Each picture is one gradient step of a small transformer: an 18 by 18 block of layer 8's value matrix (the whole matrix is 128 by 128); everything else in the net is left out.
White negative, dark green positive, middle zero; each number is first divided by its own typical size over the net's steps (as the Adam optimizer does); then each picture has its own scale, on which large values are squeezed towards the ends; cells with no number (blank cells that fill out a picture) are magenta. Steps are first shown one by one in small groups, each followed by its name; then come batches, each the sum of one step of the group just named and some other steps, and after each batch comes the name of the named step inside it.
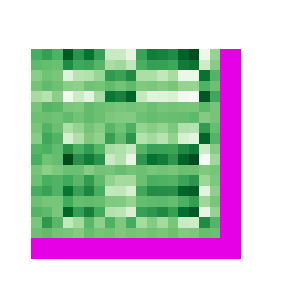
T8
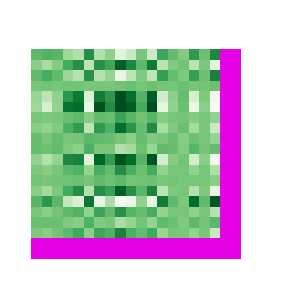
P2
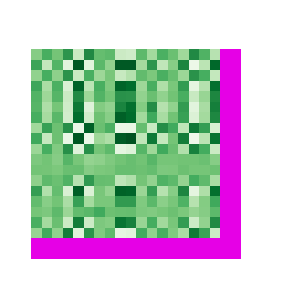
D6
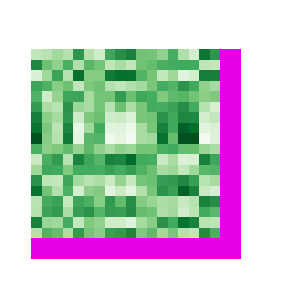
P2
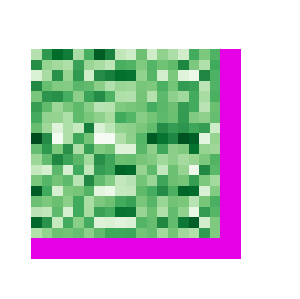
D6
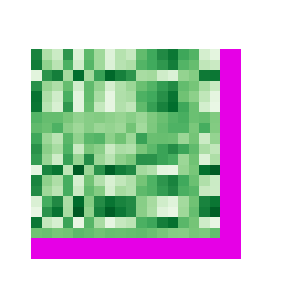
T8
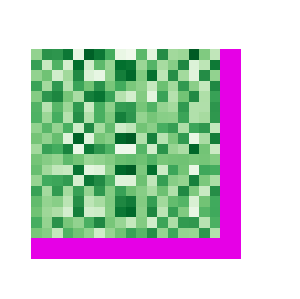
D6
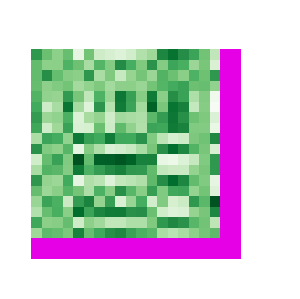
P2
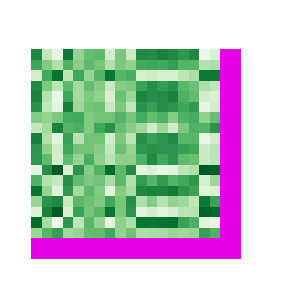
T8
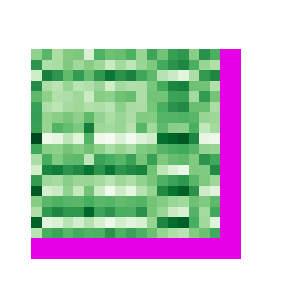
T8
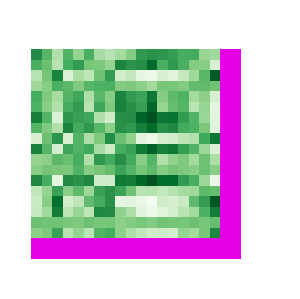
P2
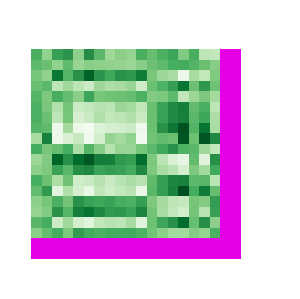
T8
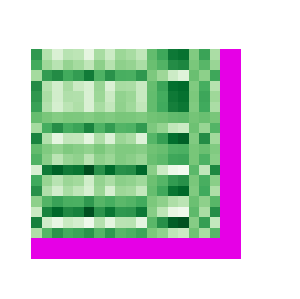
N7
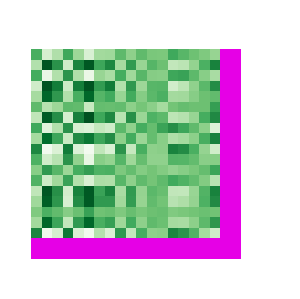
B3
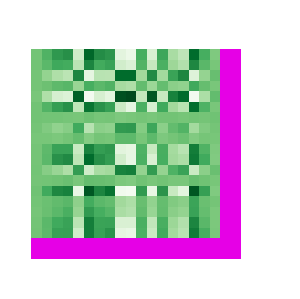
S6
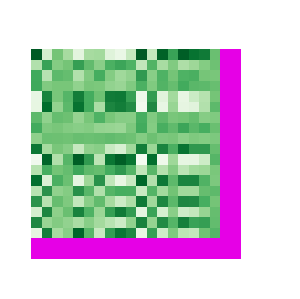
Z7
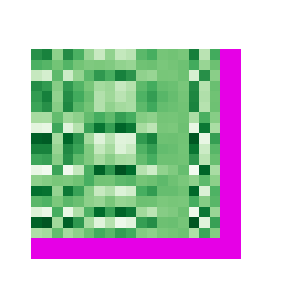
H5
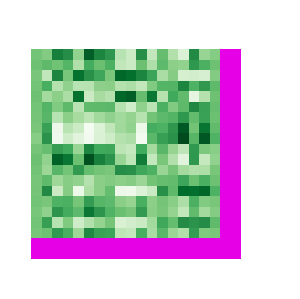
S6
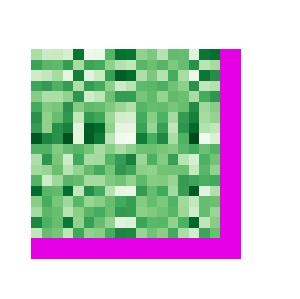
H5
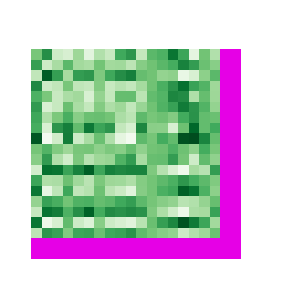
N7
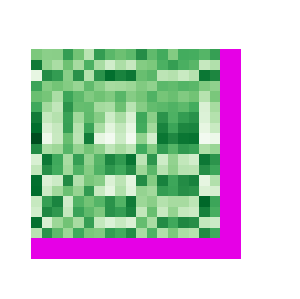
Z7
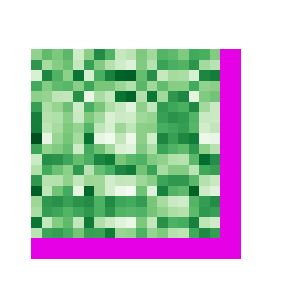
S6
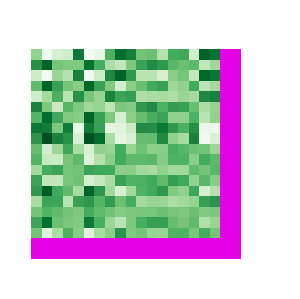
B3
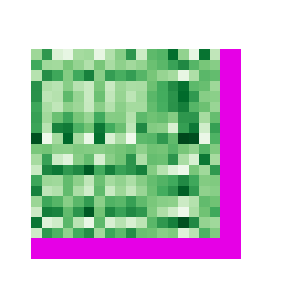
N7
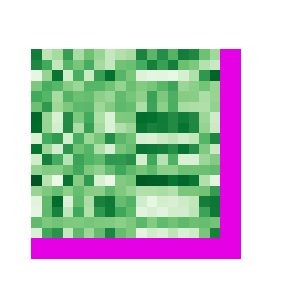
Z7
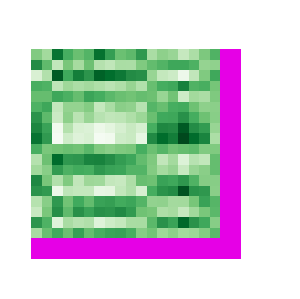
Z7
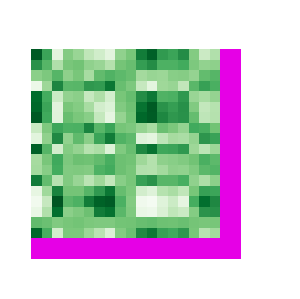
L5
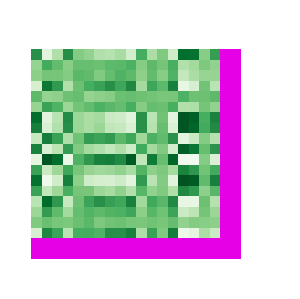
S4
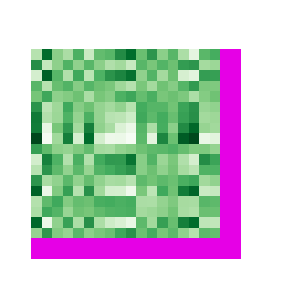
L5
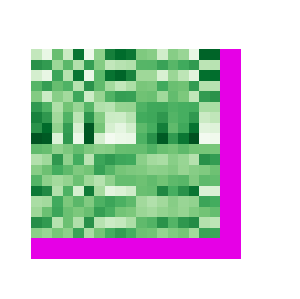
L5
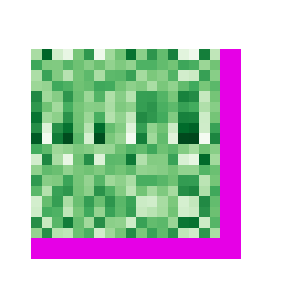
L5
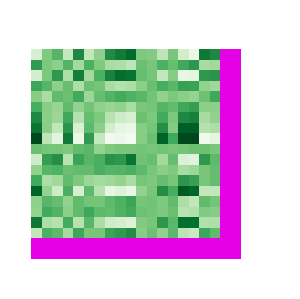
S4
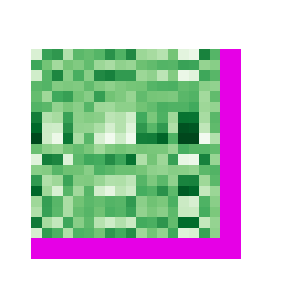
S4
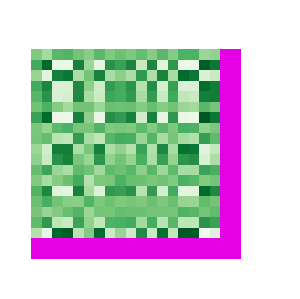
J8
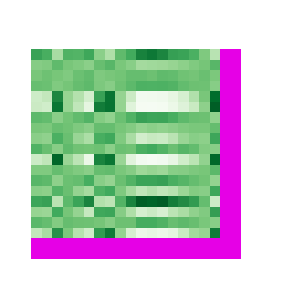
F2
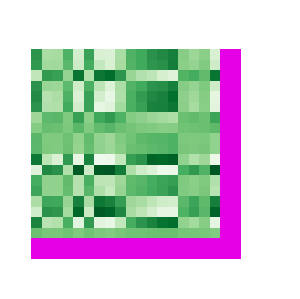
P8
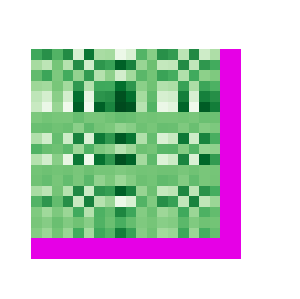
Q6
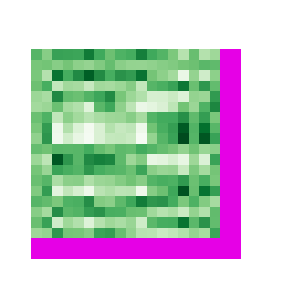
F2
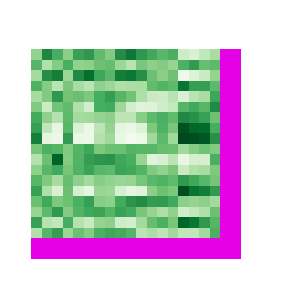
F2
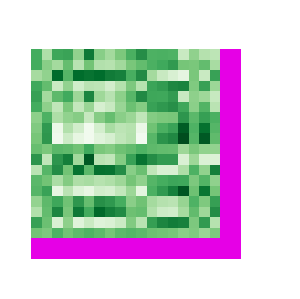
P8
